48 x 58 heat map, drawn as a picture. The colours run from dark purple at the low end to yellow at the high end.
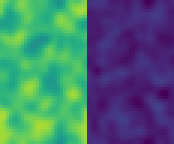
It is made of 1 by 2 panels. Panel 1,1: high, blotchy. Panel 1,2: very low, blotchy, faint in contrast.
